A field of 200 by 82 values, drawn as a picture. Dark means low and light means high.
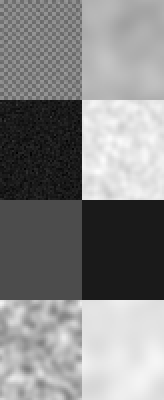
The table splits into 4 rows of 2 panels. Panel 1,1: middling, checkered. Panel 1,2: high, smooth, faint in contrast. Panel 2,1: very low, fine-grained, faint in contrast. Panel 2,2: very high, blotchy, faint in contrast. Panel 3,1: low, flat. Panel 3,2: very low, flat. Panel 4,1: high, blotchy. Panel 4,2: very high, smooth, faint in contrast.
